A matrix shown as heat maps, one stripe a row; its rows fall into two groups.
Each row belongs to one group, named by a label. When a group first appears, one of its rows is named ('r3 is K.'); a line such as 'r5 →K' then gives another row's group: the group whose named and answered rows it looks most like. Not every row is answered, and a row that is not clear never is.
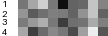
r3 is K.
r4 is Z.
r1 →K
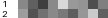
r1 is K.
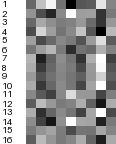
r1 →K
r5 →Z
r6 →K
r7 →Z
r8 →Z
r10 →Z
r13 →Z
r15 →K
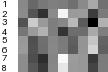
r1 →Z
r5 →Z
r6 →Z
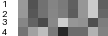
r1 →Z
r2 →Z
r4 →K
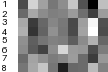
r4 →Z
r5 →Z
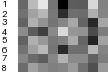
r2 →K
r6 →K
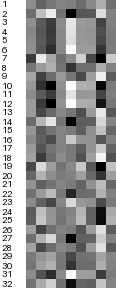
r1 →Z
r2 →K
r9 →Z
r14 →K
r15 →Z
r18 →Z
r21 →Z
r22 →K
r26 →Z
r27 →K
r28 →Z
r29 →K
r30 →K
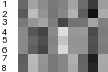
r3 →K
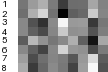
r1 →K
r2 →K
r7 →Z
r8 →Z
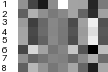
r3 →Z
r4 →Z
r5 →Z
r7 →Z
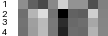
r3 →K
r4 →K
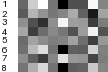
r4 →Z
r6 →K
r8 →K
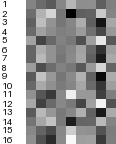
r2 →K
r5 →Z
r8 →Z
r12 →Z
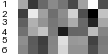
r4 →K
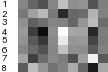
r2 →K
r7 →Z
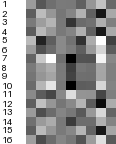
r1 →Z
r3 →K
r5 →Z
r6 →Z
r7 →K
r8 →K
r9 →K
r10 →K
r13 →Z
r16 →Z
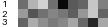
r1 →K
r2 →Z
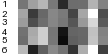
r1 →K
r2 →Z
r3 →Z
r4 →K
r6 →Z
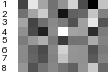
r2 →K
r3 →Z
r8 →Z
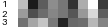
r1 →Z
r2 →Z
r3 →K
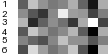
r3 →Z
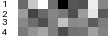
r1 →K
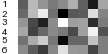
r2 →K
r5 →K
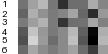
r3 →K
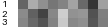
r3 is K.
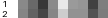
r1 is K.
